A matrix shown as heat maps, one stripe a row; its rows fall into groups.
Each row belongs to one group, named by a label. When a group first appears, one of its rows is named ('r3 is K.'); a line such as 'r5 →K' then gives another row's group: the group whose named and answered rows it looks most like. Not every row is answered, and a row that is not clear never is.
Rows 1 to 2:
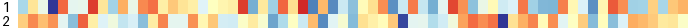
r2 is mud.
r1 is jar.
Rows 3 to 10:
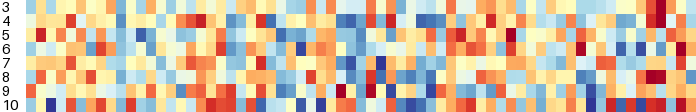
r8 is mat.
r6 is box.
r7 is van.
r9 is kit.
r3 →mat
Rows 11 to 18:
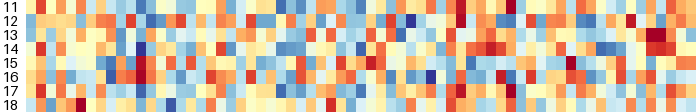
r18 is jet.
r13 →mat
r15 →kit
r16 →kit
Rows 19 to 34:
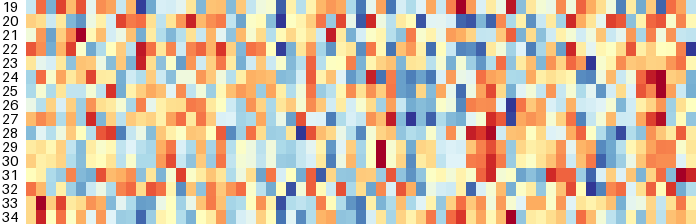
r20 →kit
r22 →kit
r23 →kit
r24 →mat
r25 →mat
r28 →box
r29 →mud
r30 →mud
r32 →kit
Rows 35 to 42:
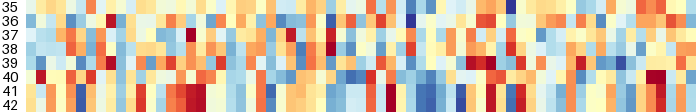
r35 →mat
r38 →box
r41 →van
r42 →van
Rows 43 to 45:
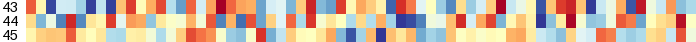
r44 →jar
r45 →van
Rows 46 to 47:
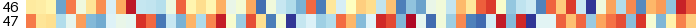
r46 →jar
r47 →kit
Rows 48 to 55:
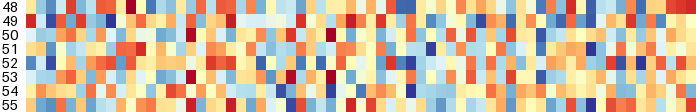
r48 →jar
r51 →kit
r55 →kit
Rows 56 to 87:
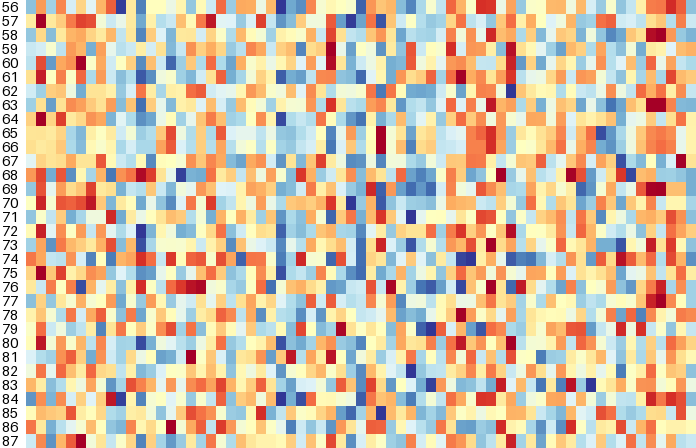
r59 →box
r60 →jet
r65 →mud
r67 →box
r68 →kit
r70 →jet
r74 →kit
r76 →van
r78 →jar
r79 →kit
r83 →kit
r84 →mat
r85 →van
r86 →kit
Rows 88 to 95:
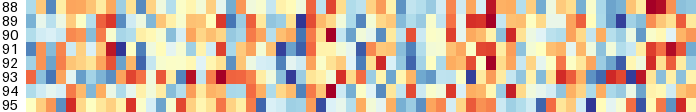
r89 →box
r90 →box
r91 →mat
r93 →kit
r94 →box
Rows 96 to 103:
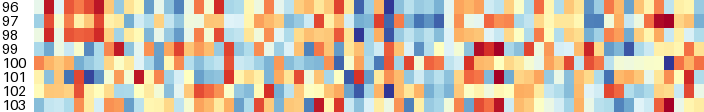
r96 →jet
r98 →jet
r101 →jar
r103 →box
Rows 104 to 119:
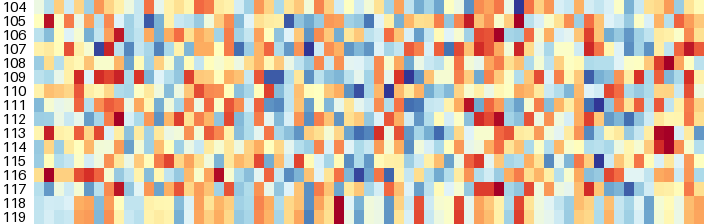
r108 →mat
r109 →jar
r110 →van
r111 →jar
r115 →jar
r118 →box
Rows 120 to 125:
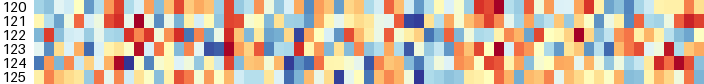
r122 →kit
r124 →mat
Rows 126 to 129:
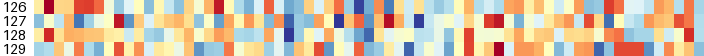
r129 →jar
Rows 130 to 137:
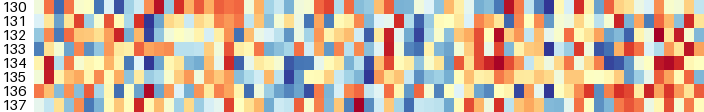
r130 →kit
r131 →jar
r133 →jar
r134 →mud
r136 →kit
